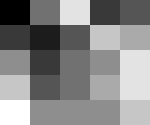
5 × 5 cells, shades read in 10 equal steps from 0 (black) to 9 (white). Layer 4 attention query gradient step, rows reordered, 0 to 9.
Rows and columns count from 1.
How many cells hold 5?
5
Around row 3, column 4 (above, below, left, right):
7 6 4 8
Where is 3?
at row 1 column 5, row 2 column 3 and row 4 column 2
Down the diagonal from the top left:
0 1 4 6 7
